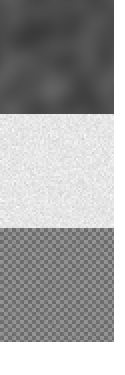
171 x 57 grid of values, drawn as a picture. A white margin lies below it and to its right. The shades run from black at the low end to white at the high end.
The table splits into 3 rows of 1 panel. Panel 1,1: low, smooth, faint in contrast. Panel 2,1: very high, fine-grained, faint in contrast. Panel 3,1: middling, checkered.
